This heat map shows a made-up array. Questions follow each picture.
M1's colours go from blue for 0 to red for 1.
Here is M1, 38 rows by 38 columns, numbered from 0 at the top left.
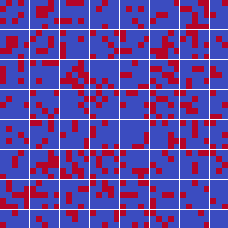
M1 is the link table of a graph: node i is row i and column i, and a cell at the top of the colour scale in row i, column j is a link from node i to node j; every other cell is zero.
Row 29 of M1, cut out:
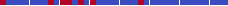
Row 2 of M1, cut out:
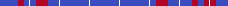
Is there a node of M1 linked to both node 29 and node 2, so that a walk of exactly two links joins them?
no
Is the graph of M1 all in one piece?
yes
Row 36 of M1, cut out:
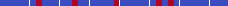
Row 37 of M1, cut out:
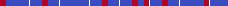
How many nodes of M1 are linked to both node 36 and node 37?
0
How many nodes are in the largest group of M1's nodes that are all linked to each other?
4
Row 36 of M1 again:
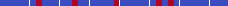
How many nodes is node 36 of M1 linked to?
5
